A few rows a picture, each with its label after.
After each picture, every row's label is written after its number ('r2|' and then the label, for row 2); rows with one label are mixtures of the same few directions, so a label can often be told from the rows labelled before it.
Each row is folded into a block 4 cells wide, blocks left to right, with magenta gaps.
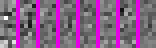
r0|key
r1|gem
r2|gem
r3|gem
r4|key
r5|key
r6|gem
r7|gem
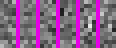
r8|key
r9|key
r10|key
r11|gem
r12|gem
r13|gem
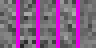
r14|key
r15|key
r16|key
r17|key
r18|gem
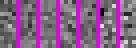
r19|key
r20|gem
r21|key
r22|key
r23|gem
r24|gem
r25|key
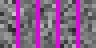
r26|key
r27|gem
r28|gem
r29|key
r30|gem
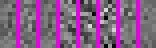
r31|gem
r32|gem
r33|gem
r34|key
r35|key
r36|key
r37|gem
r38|key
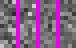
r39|key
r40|gem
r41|gem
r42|key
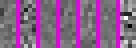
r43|gem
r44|key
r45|key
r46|gem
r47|gem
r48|key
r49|key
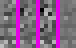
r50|key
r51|gem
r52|gem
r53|key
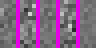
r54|gem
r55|gem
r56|gem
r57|gem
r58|key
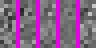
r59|gem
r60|gem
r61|gem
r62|gem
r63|gem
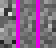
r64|gem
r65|gem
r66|gem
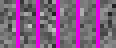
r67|gem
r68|key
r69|key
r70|gem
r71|gem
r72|gem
